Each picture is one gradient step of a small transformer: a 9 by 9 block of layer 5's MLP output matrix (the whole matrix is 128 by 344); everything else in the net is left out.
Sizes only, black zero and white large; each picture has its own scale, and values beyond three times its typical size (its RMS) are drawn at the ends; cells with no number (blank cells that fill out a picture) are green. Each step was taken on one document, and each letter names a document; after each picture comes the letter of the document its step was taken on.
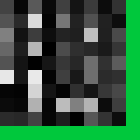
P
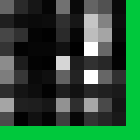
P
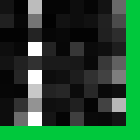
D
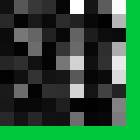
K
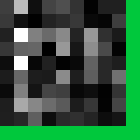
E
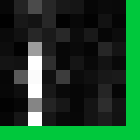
D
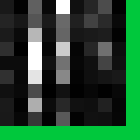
P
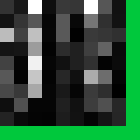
P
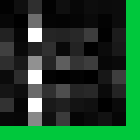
D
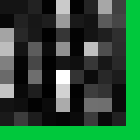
P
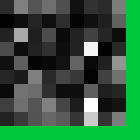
E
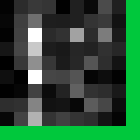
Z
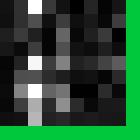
D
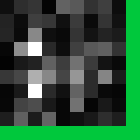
Z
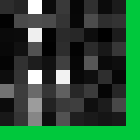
D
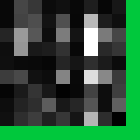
E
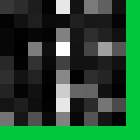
P
